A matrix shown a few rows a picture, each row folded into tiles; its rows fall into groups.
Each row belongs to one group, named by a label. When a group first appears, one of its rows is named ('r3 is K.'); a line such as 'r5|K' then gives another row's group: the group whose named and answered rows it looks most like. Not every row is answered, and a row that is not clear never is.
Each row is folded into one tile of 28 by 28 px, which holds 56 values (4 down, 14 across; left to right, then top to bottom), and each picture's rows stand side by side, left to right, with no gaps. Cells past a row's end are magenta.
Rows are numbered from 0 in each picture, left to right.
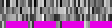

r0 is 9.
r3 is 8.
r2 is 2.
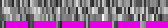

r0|2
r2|8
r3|9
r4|8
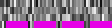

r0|9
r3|9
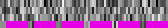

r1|2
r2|2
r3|8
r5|9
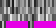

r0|9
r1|9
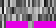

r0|9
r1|2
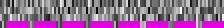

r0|9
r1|8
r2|9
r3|9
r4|9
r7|8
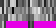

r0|9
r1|2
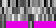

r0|9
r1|2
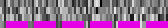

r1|8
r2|2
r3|9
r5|8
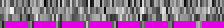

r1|2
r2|8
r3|9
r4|2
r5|8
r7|2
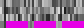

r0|8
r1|8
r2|8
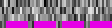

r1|2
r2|8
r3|2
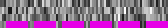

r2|2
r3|8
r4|2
